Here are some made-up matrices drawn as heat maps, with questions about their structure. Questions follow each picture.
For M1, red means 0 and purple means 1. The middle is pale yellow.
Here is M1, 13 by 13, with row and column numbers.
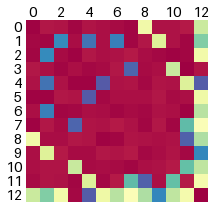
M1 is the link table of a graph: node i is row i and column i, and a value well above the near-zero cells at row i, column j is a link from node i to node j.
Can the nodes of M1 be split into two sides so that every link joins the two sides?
no
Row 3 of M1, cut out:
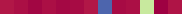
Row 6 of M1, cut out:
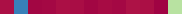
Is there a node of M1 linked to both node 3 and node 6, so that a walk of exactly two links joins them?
no
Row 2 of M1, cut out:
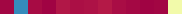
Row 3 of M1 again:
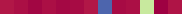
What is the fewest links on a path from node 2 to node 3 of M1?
3
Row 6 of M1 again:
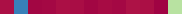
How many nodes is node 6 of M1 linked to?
2
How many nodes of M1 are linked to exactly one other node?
0
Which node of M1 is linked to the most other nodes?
node 12
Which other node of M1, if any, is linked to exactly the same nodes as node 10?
node 7
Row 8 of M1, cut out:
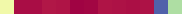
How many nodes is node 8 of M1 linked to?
3
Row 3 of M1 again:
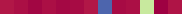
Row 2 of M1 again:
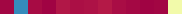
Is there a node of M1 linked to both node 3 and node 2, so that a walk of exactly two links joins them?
no
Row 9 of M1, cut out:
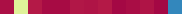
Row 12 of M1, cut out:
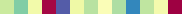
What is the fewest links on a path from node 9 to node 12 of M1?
1
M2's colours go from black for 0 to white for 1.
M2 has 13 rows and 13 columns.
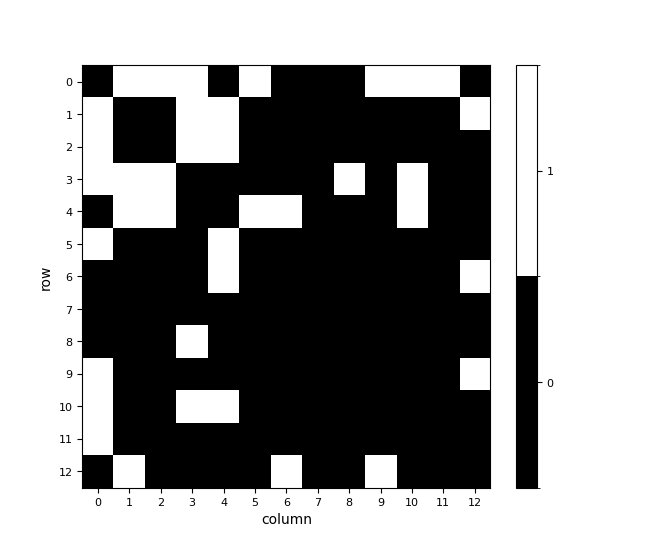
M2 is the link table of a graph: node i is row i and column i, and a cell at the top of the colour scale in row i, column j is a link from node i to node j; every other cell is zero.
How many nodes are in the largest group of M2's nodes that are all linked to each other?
3
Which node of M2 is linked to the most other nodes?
node 0
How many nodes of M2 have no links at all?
1
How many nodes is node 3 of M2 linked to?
5
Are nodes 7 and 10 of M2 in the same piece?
no
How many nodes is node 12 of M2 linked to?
3
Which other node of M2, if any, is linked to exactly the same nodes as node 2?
node 10
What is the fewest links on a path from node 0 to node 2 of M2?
1
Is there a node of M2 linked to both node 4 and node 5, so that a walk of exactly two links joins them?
no
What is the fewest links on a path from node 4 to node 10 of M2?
1
